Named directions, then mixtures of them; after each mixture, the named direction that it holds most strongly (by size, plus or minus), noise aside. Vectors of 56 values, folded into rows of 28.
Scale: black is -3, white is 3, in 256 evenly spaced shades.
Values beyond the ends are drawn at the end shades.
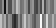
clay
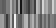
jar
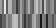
clay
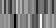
clay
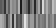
jar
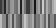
jar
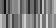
clay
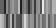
jar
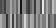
jar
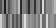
clay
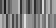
clay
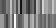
jar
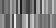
jar
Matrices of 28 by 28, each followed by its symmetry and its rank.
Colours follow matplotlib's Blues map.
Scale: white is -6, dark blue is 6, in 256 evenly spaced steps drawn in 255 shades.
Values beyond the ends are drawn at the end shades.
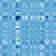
symmetric, rank two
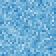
neither, full rank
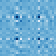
symmetric, rank two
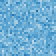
neither, full rank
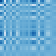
symmetric, rank one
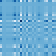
symmetric, rank one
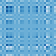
symmetric, rank one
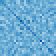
symmetric, rank five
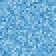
neither, full rank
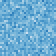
neither, full rank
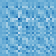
symmetric, rank two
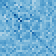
symmetric, rank five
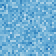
neither, full rank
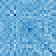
symmetric, rank five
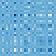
symmetric, rank two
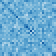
symmetric, rank five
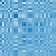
symmetric, rank two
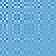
symmetric, rank one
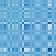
symmetric, rank one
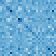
symmetric, rank five
